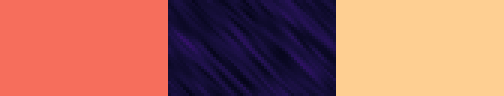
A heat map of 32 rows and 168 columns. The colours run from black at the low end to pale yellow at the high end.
It is made of 1 by 3 panels. Panel 1,1: high, flat. Panel 1,2: very low, slanting down to the right, faint in contrast. Panel 1,3: very high, flat.
